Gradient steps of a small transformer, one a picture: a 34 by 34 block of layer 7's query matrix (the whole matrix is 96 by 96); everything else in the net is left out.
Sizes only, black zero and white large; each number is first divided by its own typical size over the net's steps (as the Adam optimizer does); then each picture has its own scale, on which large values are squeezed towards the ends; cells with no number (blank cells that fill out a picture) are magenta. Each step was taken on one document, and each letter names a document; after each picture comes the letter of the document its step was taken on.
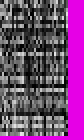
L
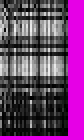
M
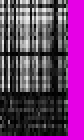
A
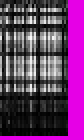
M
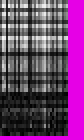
A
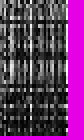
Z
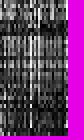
Z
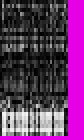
L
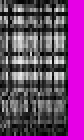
L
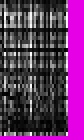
Z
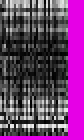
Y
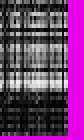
A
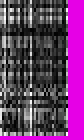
Z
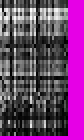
M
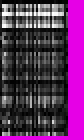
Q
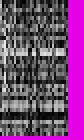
L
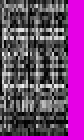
L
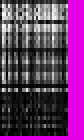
Q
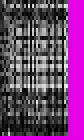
A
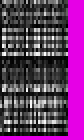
Q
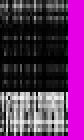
L
